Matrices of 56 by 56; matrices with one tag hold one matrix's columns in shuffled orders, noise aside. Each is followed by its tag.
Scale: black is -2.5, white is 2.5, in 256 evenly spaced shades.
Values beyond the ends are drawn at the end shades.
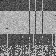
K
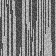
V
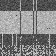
K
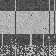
K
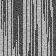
V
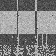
K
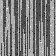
V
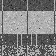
K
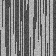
V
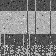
K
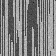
V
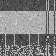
K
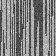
V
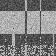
K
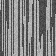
V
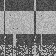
K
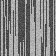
V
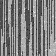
V
